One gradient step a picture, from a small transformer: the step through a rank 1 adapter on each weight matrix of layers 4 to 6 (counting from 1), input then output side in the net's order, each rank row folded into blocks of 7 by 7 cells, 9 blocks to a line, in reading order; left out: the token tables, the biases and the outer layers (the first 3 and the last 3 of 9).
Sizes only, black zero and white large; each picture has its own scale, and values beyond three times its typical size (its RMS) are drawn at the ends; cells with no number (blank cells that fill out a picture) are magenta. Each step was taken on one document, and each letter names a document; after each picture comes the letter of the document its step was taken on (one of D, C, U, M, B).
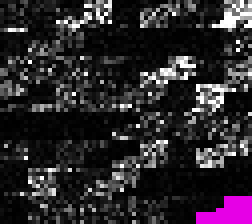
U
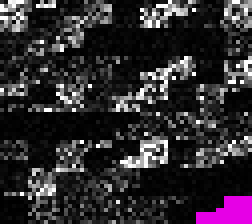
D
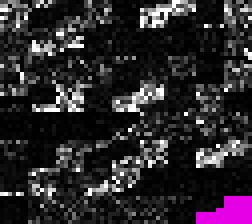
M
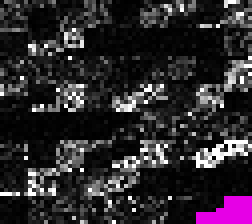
U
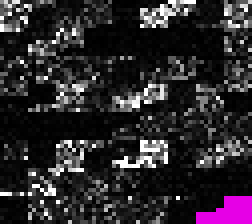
U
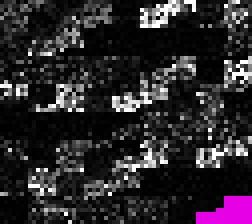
D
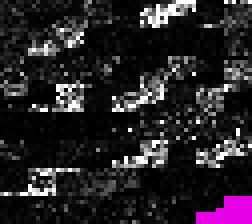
M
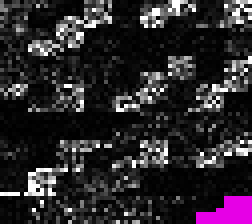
M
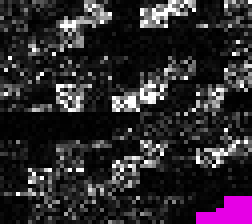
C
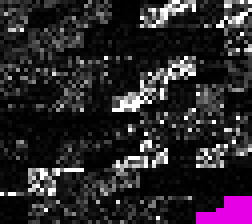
C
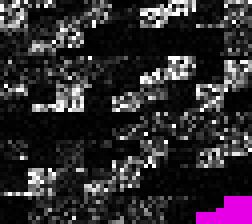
D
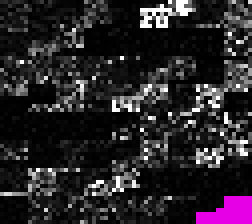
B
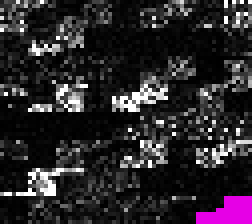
M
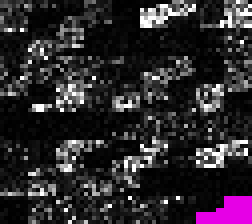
U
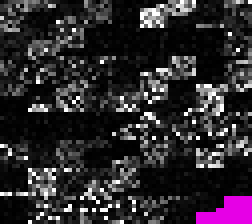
U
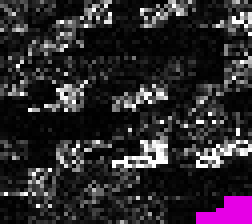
C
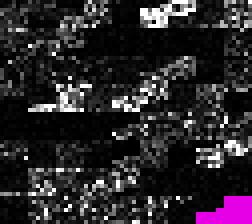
B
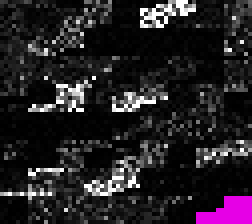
B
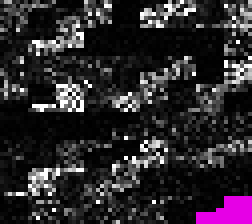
D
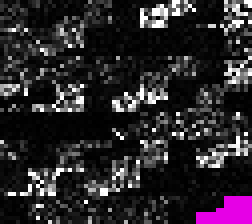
M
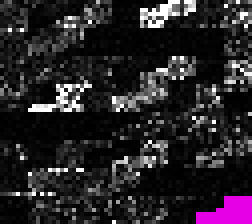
D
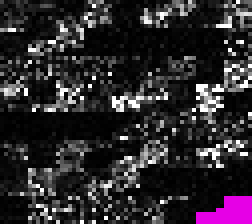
U
